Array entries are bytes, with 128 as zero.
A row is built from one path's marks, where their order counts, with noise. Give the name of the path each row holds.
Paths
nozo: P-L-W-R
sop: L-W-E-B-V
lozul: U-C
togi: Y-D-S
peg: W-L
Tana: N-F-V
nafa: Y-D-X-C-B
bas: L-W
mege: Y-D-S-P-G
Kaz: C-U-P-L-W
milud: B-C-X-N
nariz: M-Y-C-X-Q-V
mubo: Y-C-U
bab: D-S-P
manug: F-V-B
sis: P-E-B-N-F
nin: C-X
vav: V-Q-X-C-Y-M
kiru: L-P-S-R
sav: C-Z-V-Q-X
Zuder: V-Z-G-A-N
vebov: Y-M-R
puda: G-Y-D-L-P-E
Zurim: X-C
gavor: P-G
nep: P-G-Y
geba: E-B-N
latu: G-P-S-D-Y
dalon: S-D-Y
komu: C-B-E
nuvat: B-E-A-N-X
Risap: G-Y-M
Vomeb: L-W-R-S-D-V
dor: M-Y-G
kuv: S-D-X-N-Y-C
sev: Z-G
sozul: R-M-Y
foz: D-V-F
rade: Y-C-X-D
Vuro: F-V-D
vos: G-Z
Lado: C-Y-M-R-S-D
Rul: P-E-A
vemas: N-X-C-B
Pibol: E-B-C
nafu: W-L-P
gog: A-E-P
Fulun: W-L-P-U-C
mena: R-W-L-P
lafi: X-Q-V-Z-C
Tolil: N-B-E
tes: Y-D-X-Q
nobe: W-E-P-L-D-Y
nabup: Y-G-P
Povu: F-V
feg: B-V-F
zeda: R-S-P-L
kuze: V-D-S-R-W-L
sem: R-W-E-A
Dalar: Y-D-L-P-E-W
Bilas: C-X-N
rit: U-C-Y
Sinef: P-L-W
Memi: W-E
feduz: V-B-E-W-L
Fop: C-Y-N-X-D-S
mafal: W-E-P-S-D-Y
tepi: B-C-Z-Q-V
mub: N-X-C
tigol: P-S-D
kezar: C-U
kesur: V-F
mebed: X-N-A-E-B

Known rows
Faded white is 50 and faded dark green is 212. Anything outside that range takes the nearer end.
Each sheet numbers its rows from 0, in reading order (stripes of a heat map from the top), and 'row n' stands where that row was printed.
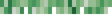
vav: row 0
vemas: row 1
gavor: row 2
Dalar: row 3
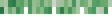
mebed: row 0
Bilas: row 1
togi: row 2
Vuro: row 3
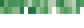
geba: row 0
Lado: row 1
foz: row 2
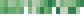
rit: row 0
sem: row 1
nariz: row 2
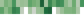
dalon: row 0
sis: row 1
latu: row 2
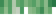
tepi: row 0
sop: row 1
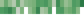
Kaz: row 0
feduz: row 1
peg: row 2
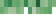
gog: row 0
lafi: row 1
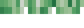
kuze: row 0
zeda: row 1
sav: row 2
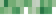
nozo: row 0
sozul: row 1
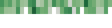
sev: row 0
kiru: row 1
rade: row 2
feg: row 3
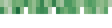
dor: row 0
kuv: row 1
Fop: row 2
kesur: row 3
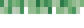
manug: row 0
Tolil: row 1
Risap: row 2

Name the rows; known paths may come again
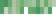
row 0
mub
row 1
kezar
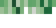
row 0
nep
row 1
sis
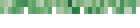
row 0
mena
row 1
lozul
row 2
Rul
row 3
togi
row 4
Povu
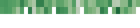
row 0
Pibol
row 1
mebed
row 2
kuze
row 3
Memi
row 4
mege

